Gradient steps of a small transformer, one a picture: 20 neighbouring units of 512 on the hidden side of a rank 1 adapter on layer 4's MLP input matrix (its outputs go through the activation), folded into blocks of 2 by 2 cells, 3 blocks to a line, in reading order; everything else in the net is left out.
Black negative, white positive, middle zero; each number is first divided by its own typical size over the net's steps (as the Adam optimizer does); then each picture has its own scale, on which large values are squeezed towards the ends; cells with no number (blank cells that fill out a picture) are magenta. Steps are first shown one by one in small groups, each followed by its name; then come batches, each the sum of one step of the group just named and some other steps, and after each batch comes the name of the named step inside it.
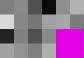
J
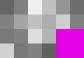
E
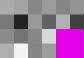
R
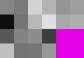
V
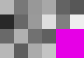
V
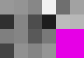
V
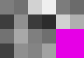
E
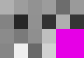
R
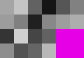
J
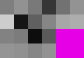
J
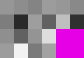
R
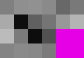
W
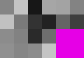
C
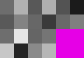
C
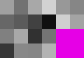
W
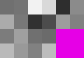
C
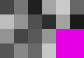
C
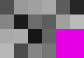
W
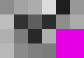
W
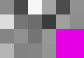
C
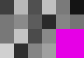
C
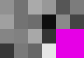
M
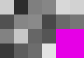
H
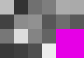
H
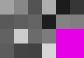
M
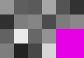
H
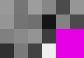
M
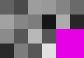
M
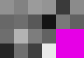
M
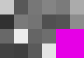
H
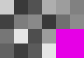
H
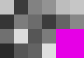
H
